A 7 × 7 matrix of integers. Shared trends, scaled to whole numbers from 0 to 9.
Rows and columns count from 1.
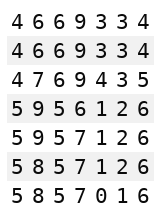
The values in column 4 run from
6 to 9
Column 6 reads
3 3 3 2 2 2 1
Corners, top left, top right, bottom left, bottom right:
4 4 5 6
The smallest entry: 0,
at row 7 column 5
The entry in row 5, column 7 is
6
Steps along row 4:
up down up down up up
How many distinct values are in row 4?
5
